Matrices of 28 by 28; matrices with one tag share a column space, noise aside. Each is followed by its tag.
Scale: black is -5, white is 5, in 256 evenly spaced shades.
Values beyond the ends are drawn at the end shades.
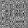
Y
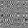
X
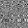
X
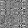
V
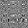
X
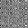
V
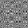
Y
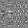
Y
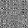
V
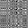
V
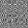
X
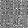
V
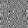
Y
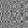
Y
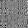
V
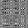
V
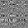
X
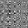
Y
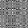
V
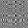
X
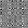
V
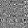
X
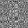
Y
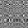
X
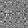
Y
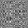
Y
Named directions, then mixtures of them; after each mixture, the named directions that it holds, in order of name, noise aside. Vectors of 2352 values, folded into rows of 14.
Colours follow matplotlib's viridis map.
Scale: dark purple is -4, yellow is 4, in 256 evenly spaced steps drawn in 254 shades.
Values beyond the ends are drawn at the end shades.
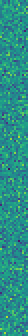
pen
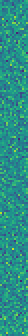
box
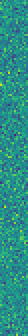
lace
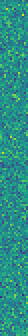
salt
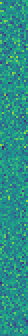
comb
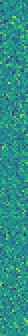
box, comb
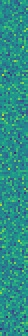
pen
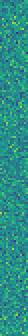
box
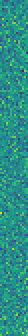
box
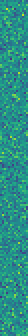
salt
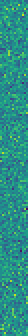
pen, salt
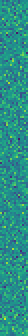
box, salt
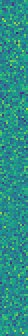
box, comb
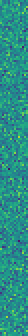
pen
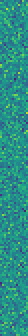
comb, salt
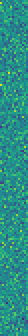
comb, lace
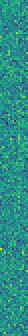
box, pen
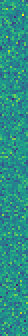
box, salt
